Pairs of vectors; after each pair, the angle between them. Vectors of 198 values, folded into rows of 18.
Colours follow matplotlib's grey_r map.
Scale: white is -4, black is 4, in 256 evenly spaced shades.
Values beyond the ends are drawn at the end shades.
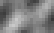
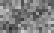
partly opposed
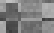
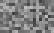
orthogonal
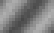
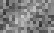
partly opposed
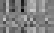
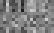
nearly parallel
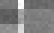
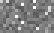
orthogonal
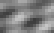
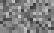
orthogonal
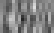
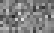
partly opposed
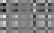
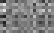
nearly opposite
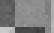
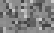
orthogonal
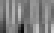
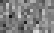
partly aligned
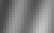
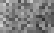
partly opposed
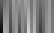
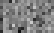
partly aligned
